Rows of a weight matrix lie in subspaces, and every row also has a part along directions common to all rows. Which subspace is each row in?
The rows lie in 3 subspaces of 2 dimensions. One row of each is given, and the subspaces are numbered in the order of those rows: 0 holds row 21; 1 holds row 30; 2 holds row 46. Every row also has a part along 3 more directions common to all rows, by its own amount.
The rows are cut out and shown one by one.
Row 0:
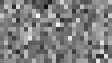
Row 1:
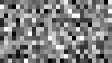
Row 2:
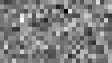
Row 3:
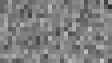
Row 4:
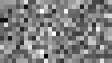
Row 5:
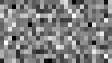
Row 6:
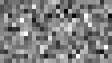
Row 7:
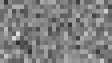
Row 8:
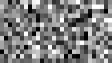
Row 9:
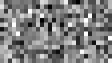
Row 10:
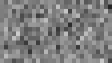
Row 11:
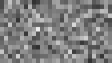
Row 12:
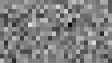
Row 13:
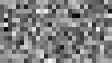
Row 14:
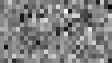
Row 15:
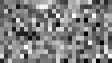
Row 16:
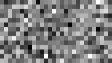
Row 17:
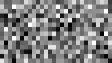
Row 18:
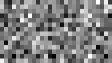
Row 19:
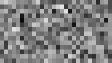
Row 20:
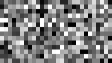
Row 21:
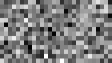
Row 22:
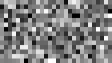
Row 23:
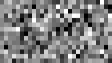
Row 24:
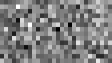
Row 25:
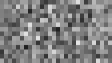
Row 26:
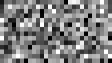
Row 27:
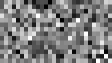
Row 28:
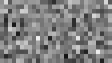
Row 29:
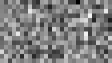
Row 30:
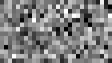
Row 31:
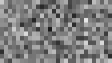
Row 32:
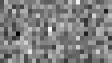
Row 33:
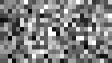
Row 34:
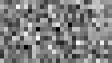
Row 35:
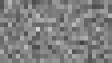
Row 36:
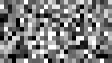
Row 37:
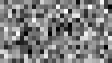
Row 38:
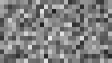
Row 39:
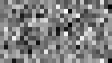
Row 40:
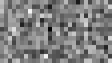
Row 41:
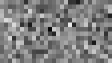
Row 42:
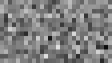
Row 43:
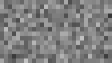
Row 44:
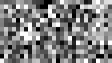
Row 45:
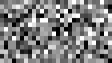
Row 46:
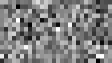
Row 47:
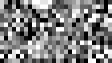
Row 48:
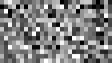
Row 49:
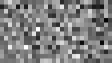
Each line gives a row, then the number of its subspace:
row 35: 2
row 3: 1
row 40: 1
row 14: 1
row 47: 2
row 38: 0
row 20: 0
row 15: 2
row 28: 1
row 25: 2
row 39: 1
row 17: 1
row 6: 1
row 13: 0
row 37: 1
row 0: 2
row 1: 0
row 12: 1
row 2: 1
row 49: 2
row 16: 0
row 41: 0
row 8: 2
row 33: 0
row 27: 2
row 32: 1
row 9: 0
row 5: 0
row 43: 0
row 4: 0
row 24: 2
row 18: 1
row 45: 1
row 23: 1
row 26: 0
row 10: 1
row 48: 2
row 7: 1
